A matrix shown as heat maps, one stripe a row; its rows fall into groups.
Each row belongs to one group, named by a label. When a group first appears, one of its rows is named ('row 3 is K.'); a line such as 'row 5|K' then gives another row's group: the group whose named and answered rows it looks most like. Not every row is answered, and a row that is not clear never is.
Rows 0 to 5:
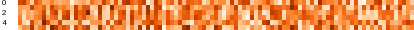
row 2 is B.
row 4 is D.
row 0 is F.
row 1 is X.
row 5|X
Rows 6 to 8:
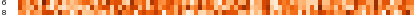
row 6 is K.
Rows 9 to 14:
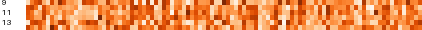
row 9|X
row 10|F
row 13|X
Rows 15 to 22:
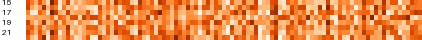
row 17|D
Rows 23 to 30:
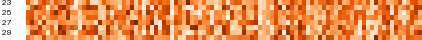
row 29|X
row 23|D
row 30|F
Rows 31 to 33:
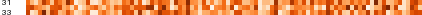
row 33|D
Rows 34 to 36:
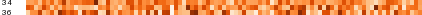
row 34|B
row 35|F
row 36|X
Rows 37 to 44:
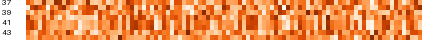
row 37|D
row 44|X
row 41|F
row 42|F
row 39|B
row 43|D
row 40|F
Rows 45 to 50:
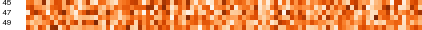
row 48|F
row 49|B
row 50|K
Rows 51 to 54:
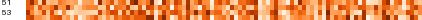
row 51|F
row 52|K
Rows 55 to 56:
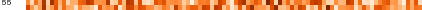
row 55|B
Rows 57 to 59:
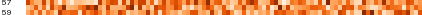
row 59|X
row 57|F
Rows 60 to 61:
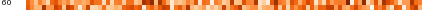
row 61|D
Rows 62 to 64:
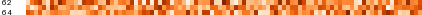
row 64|K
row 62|X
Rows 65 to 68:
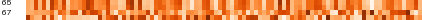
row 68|F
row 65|B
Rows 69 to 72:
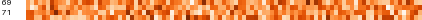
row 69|B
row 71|K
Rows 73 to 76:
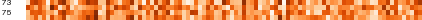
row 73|X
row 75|X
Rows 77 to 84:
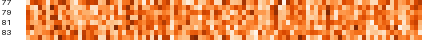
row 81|D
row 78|D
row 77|X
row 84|X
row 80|K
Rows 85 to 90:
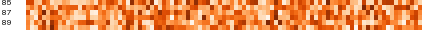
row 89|B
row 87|D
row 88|D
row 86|X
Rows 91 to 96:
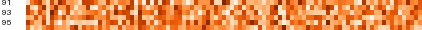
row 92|D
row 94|B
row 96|B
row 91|X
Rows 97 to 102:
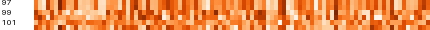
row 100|F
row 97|D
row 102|K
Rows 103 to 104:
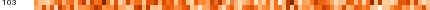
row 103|B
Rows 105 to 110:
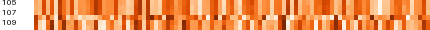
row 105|B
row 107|B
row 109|D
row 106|B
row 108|K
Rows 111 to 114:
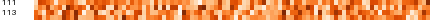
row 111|X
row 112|X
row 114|K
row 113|D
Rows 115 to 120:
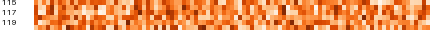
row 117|D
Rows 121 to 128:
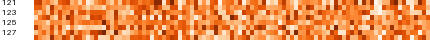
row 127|X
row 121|K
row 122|F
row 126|F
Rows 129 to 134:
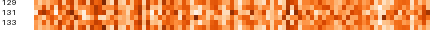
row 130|B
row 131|X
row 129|B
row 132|D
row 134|B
